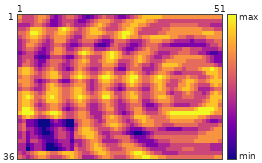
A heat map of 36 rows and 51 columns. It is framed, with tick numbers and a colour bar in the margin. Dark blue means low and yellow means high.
Odd patch: lower, in the bottom left. Average level on the scale: 60%. Rings: centred on the middle right. Ninth with the lowest average: bottom left.
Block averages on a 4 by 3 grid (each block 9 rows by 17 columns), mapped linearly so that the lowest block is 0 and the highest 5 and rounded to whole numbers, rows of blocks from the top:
3 4 3 / 3 4 4 / 5 3 5 / 0 3 3
